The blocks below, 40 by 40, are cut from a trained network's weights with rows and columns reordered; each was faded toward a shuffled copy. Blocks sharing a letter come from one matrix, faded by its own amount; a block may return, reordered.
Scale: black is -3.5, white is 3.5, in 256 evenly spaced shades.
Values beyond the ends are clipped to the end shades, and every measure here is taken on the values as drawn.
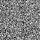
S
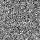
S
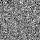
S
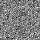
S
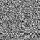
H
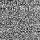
H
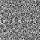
H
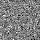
S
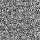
H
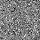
S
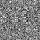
H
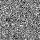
S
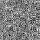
H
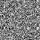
H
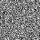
H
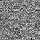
H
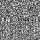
H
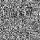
H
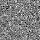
S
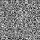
H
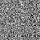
H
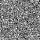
S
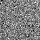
S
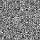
H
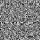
H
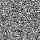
S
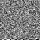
H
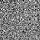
H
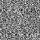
H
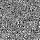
S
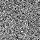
S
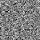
H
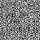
H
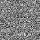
H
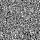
S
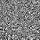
H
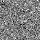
S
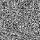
H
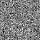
S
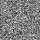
S
